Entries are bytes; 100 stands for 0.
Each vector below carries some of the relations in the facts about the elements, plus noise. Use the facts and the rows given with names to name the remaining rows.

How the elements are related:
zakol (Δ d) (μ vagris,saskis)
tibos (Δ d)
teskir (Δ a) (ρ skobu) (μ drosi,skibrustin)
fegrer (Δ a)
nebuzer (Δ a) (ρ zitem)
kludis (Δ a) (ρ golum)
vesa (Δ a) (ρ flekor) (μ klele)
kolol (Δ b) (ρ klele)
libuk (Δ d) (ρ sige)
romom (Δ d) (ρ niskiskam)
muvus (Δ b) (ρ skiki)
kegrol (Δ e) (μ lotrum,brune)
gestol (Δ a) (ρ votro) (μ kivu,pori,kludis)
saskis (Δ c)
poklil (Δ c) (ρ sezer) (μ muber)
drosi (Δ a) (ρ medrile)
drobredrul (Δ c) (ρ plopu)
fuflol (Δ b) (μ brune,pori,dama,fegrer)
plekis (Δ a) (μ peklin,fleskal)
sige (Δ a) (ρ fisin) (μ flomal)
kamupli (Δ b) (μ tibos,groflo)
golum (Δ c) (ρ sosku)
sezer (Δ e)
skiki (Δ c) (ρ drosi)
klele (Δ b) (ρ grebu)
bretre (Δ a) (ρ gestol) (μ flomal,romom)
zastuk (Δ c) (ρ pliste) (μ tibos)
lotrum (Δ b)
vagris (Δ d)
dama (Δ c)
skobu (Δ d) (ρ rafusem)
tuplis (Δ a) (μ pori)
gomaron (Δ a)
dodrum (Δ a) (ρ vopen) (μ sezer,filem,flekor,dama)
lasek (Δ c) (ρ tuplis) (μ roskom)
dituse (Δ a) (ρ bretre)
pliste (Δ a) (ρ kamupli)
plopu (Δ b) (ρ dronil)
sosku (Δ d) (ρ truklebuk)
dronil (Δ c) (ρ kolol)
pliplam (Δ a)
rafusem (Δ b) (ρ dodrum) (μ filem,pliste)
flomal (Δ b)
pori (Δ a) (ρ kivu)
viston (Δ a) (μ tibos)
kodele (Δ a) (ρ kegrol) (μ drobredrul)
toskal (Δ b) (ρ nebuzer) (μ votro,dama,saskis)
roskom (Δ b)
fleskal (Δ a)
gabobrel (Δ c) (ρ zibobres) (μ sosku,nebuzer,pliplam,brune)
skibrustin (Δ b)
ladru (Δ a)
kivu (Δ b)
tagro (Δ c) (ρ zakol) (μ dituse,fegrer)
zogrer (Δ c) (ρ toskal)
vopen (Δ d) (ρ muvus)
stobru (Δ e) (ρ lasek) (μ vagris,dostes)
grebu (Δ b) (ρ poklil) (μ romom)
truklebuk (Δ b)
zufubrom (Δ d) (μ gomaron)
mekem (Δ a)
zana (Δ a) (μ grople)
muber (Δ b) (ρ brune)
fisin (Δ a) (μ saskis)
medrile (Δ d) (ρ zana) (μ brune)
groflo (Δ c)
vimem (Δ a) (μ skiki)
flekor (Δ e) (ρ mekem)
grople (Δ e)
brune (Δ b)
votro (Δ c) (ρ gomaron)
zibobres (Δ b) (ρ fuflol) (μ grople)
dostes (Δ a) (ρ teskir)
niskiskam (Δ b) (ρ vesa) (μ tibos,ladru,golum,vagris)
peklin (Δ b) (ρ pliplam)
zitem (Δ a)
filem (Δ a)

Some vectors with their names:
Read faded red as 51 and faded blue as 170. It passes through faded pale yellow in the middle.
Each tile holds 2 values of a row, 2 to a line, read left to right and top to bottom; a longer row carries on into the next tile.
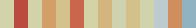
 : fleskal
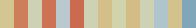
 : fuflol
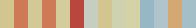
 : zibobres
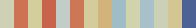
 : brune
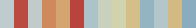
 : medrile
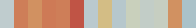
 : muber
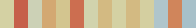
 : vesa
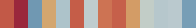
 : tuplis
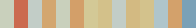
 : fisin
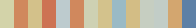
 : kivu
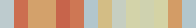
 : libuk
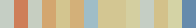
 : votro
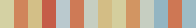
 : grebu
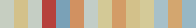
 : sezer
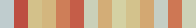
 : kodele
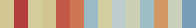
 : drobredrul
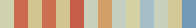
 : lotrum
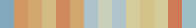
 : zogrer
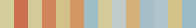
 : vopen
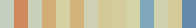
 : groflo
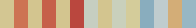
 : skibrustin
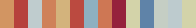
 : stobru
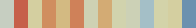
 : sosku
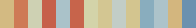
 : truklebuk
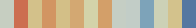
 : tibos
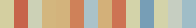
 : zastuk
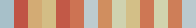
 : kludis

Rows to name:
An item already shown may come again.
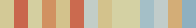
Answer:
zufubrom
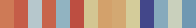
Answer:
kamupli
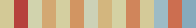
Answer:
bretre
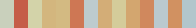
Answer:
gestol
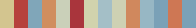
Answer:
zana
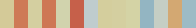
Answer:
grople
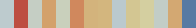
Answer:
pliplam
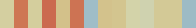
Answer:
flekor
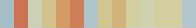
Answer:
gabobrel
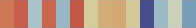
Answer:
kamupli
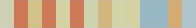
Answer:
niskiskam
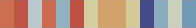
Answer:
kamupli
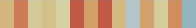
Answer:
teskir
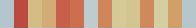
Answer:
dituse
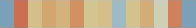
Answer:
nebuzer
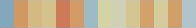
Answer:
tagro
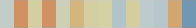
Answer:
zakol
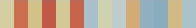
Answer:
muvus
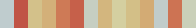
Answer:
kodele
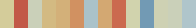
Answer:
zastuk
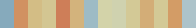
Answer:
tagro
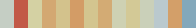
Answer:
ladru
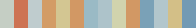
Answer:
skiki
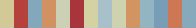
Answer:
zana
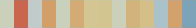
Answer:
fisin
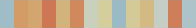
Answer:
toskal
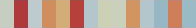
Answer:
drosi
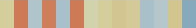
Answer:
kegrol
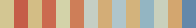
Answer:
flomal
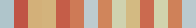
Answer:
kludis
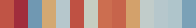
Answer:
tuplis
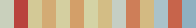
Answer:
sige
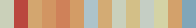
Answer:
romom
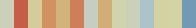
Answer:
sosku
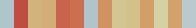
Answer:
dituse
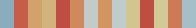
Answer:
pori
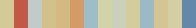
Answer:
dronil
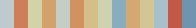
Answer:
zitem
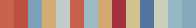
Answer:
lasek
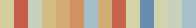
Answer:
zastuk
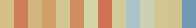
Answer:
skobu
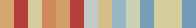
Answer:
plopu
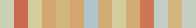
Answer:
dodrum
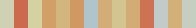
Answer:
dodrum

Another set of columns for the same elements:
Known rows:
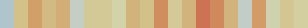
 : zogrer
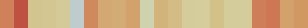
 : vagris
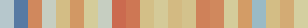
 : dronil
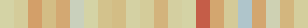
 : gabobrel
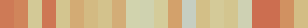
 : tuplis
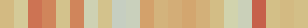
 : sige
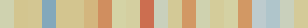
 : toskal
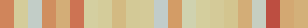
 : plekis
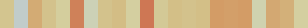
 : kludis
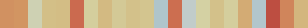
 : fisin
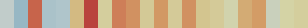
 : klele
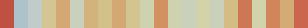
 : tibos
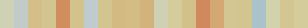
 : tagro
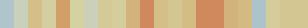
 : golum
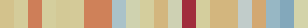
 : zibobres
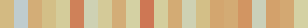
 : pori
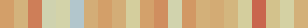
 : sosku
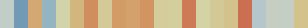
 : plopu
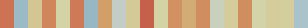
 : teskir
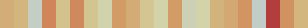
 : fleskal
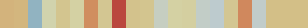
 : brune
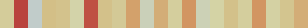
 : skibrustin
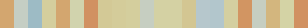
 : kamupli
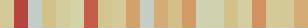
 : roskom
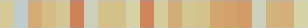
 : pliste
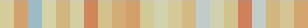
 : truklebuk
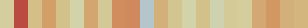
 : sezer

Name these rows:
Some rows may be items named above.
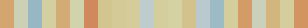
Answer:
kamupli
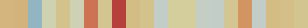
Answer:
brune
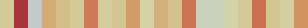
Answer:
flomal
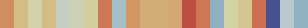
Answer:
rafusem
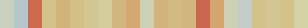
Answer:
poklil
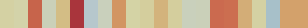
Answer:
drosi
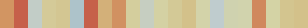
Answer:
fuflol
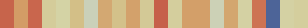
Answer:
vopen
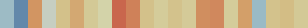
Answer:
dronil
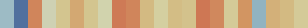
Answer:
dronil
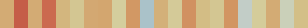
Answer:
grople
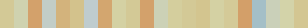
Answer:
stobru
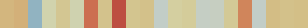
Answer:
brune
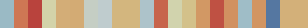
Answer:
skiki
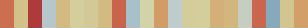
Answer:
medrile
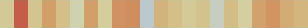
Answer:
sezer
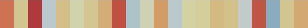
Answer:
medrile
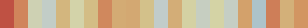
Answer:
zakol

